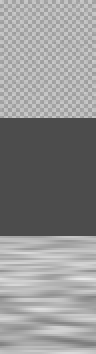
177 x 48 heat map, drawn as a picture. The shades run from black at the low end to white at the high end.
It is made of 3 by 1 panels. Panel 1,1: high, checkered. Panel 2,1: low, flat. Panel 3,1: high, streaked across.
